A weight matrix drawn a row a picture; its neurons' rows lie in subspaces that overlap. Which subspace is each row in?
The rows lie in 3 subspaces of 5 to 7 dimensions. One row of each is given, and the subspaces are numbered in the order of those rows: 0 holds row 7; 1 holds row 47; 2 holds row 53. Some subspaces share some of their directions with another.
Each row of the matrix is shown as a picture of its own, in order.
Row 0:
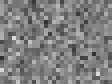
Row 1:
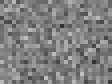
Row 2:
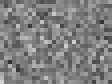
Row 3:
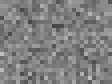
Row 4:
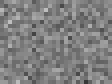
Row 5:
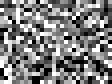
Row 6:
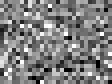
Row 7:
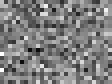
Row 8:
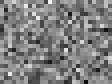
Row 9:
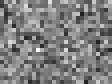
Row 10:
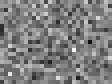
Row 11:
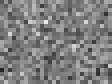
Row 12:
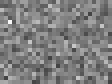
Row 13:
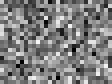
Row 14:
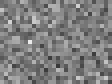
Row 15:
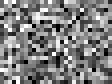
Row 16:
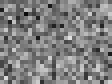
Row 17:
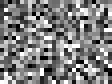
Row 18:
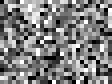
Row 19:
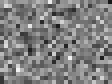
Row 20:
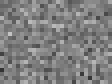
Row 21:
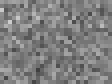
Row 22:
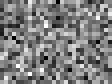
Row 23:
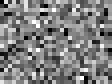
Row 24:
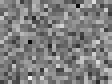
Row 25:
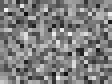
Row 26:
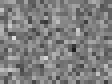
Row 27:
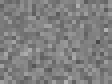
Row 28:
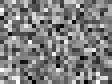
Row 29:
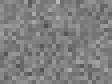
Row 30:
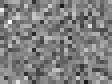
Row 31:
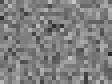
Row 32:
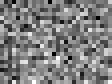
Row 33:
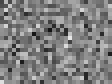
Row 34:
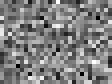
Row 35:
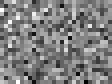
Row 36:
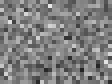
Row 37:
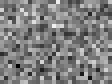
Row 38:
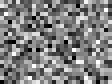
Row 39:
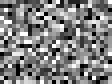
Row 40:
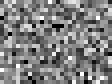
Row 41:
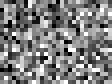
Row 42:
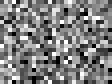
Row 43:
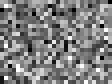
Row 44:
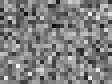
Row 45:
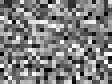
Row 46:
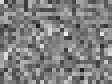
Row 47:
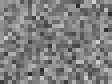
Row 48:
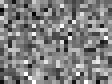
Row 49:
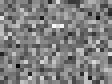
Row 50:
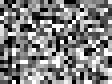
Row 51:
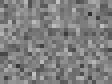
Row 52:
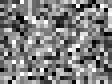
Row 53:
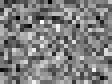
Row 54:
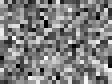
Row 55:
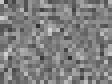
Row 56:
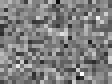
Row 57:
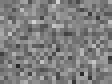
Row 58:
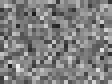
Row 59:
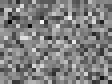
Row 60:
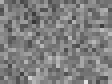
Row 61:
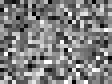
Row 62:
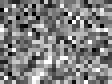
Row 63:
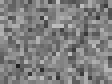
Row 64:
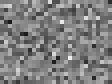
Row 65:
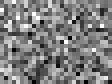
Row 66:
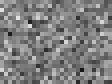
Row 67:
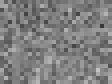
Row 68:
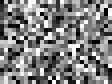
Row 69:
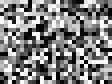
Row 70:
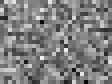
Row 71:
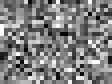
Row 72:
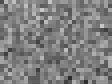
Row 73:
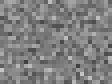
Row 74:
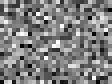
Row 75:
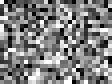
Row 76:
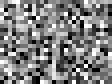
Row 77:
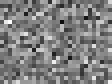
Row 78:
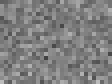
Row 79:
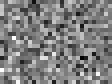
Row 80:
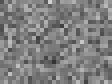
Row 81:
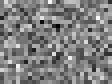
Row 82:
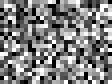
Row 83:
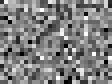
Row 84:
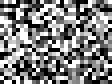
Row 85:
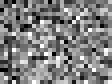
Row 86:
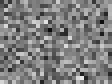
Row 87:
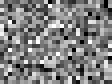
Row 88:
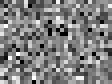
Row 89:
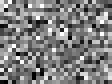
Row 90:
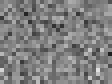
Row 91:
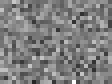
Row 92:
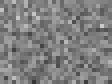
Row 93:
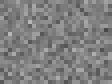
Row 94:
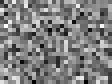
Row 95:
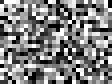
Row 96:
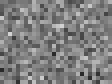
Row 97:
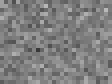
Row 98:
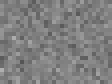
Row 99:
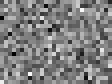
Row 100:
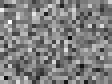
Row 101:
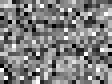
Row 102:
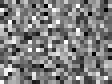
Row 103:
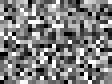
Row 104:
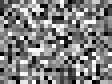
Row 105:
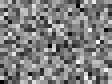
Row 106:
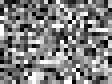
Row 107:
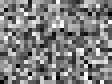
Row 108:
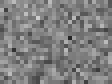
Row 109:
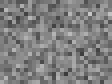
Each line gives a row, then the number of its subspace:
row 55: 0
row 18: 1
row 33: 1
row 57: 1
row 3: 0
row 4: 2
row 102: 0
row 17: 0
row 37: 1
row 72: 0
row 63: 1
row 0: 1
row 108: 0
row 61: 1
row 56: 0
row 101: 1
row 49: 0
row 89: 1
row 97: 0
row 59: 2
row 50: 2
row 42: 2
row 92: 2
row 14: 1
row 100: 2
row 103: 1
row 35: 2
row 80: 0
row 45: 1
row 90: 1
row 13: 1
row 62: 0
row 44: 2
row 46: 0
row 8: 0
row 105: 1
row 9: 0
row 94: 1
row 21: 2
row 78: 2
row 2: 2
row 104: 0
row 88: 1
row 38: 0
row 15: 2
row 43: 2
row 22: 0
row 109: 2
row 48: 2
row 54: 1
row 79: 1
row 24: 1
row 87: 0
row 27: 0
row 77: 2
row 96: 1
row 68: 1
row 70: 0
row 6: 1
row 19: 2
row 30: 2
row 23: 0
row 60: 1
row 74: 2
